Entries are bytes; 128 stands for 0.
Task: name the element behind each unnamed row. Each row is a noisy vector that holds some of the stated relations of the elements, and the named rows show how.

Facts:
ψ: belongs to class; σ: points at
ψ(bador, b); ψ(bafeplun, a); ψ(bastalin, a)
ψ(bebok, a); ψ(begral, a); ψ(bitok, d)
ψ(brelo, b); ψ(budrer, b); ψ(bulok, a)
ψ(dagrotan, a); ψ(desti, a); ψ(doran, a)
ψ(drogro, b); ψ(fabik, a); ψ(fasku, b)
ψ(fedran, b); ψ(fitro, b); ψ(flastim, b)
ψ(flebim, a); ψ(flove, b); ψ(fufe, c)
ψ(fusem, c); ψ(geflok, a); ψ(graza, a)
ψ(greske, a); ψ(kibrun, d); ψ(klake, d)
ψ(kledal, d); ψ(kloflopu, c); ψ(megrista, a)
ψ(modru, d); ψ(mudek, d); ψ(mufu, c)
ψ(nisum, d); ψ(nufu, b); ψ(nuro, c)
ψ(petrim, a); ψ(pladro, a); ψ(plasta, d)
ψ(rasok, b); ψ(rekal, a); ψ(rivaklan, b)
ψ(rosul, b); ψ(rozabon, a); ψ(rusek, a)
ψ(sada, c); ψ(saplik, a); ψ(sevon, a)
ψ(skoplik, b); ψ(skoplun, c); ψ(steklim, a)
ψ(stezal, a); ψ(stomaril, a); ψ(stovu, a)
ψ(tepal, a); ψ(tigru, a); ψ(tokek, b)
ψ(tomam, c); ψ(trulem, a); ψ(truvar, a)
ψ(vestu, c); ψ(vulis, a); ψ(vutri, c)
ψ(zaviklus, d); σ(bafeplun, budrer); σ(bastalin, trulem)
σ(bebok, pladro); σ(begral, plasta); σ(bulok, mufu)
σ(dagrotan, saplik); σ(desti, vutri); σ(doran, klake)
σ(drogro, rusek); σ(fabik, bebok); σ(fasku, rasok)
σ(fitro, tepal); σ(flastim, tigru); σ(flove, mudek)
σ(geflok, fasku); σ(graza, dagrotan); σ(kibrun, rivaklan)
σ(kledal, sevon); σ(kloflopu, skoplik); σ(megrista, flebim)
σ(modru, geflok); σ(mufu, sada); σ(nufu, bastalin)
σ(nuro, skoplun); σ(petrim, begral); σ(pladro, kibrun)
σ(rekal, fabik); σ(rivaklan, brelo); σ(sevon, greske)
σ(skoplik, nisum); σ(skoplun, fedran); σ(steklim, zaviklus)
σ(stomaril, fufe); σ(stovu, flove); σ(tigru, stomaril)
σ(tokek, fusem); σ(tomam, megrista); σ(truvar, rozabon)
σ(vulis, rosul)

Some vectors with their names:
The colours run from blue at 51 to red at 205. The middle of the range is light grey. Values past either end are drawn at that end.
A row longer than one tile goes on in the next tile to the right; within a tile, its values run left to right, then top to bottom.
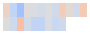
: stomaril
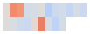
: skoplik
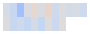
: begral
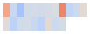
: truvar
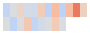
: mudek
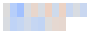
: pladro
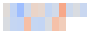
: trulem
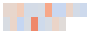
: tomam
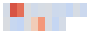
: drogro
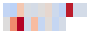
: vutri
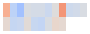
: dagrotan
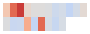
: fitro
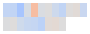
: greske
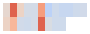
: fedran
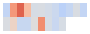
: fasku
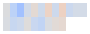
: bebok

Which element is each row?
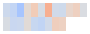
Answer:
geflok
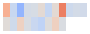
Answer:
rozabon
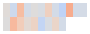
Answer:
vestu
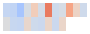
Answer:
stovu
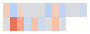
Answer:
sada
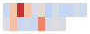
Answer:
rasok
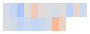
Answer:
flebim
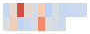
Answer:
brelo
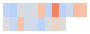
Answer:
plasta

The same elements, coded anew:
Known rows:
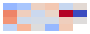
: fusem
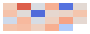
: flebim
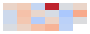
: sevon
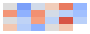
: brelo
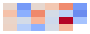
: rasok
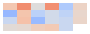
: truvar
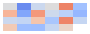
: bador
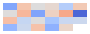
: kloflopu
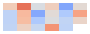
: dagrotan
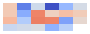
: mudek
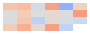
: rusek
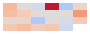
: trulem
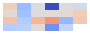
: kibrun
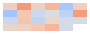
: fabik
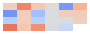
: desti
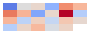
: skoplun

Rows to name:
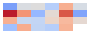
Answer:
fufe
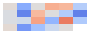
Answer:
skoplik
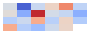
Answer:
flove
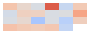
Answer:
bastalin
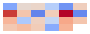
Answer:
vutri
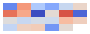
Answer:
tomam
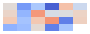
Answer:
kledal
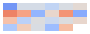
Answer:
vestu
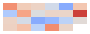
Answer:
tepal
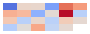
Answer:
nuro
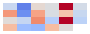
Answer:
fedran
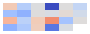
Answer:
modru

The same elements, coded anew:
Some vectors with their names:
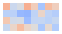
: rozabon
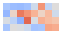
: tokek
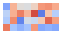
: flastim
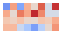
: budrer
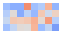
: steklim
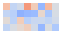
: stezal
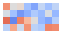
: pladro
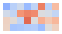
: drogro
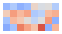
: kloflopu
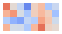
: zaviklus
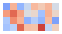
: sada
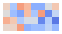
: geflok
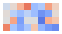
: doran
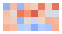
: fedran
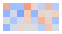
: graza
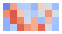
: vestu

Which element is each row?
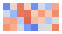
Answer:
fasku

